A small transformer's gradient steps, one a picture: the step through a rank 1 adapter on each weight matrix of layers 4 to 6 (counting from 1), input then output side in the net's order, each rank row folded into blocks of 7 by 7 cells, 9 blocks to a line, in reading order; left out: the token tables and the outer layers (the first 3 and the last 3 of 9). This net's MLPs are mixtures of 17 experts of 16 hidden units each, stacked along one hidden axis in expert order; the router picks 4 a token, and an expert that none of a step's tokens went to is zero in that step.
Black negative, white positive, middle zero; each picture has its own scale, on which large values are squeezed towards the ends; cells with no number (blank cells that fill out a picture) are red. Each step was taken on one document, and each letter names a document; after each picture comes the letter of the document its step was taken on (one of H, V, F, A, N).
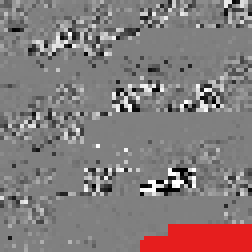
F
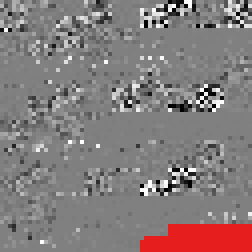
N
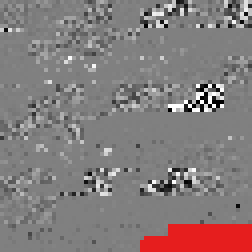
N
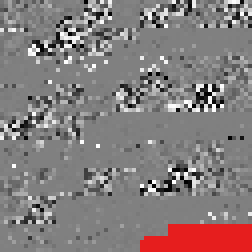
N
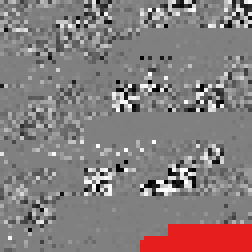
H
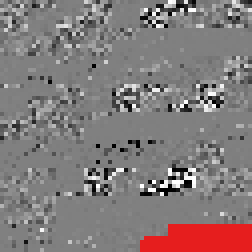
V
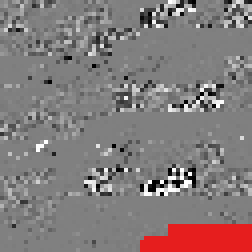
V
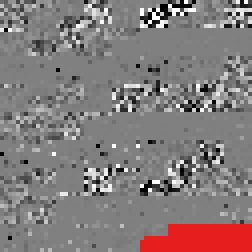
F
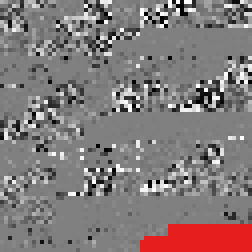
H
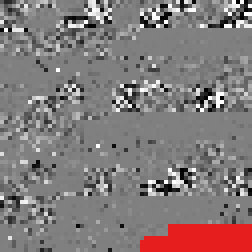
F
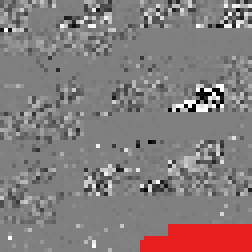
F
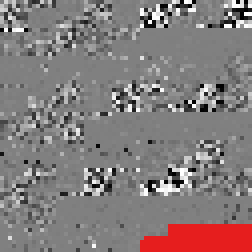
F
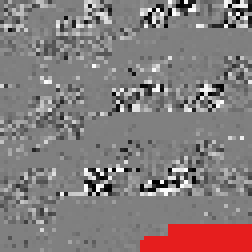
V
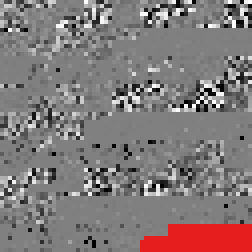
H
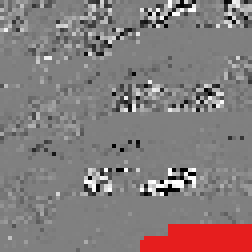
V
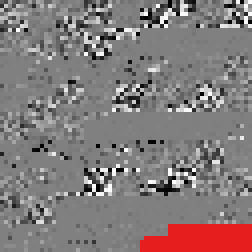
H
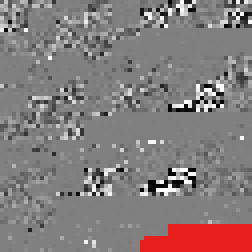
H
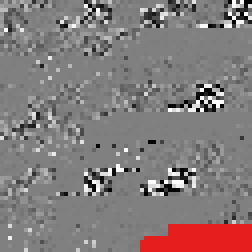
H
